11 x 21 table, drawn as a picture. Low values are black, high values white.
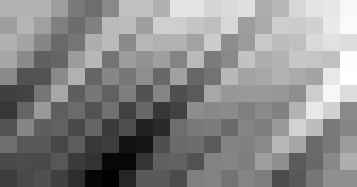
The field climbs toward the top right. Streaks slant up to the right. Neither half mirrors the other. The ninth with the lowest average is the bottom left.
